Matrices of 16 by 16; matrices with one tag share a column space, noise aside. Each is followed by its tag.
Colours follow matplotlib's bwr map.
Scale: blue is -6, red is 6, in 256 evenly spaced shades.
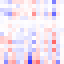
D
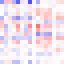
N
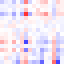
D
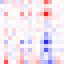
D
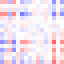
D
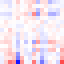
D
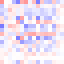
N
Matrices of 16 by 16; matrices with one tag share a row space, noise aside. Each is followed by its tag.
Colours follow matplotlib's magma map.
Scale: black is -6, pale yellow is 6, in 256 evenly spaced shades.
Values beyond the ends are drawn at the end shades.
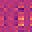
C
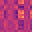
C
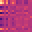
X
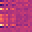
X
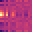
X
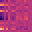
X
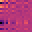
X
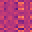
C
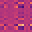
C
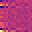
X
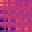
X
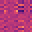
C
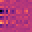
X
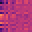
X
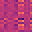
C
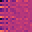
X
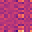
C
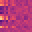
X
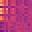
X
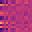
X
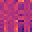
C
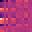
X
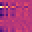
X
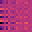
X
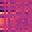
X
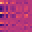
X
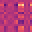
C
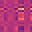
C
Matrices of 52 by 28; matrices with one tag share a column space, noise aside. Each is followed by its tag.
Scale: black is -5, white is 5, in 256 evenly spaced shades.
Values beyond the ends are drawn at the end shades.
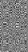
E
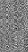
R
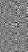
E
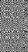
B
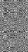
B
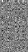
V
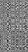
R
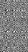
B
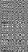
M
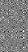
B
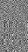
M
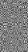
E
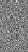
V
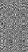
R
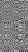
M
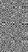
E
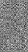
R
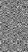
E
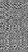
R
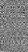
E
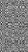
E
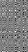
B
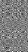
B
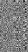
V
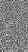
M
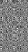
V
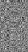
V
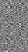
E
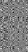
V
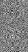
B
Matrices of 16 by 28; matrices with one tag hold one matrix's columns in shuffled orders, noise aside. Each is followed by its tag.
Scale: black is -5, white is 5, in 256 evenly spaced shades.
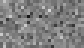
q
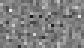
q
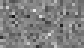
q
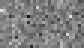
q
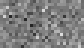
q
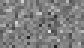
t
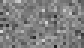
t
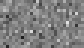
t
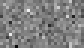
q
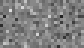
q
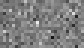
t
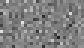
t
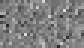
q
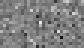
t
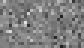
t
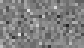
q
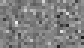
t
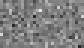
q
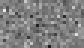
q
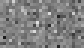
t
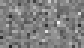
t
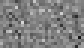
t
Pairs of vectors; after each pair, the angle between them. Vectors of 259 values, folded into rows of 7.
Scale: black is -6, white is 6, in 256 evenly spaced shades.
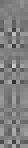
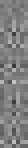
nearly opposite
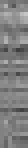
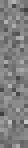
orthogonal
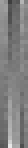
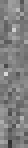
partly opposed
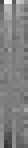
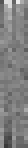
nearly parallel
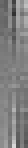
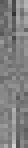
nearly parallel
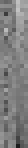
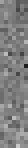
partly opposed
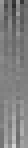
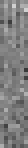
partly opposed
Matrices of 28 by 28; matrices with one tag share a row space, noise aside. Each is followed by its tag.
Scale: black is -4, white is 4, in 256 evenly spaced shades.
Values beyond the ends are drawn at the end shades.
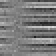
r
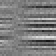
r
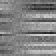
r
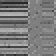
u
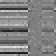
u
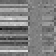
u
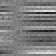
r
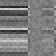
u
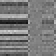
u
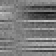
r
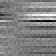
r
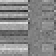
u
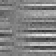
r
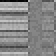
u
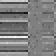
u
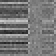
u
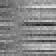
r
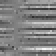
r
